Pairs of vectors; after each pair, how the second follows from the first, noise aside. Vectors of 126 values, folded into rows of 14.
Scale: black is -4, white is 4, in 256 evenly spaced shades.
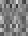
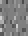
partly zeroed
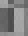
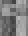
wrapped around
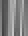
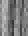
negated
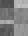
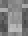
wrapped around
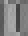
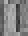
copied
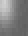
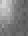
copied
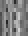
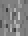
partly zeroed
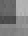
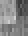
negated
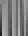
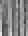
negated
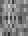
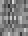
negated
